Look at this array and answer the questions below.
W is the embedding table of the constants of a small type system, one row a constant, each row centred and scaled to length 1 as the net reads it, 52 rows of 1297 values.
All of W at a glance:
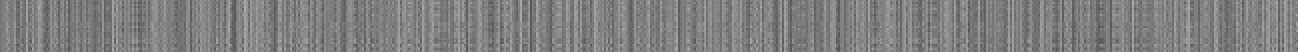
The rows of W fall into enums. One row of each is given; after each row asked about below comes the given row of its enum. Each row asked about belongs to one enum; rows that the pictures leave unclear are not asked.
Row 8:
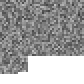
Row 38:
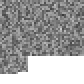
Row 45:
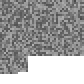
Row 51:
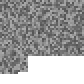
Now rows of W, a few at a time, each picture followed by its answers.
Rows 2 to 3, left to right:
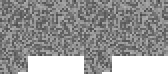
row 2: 45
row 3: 45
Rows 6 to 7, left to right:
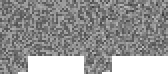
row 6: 45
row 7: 8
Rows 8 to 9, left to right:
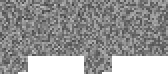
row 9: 51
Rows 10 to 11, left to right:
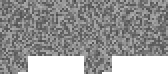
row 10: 45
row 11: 51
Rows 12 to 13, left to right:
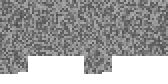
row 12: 45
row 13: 51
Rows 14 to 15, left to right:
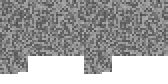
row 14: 45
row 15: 45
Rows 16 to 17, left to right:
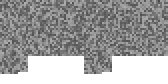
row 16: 51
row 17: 45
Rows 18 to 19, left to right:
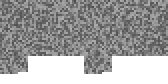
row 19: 51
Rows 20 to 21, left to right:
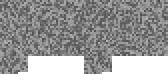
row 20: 51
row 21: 45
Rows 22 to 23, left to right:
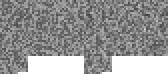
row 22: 45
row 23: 38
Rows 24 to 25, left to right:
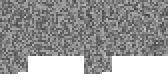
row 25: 38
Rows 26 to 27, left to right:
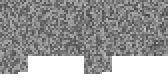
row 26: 51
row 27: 38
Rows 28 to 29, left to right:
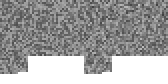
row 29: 8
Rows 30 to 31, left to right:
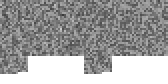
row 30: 38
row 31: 45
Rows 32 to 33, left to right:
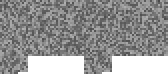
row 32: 51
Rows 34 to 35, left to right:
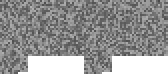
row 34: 51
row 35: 45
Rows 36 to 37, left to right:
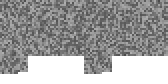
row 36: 51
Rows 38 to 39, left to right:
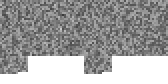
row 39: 51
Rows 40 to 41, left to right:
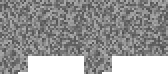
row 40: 51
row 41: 51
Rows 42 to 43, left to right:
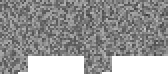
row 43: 38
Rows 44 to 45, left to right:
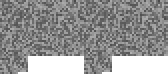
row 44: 45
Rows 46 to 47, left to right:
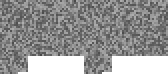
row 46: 45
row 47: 51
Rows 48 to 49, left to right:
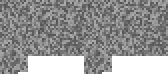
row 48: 51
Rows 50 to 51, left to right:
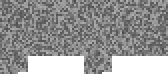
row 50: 45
